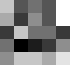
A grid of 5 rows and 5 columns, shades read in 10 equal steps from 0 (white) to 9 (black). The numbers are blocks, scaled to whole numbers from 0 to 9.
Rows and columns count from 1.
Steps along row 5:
down same up down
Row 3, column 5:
7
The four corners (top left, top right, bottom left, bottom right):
2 0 4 1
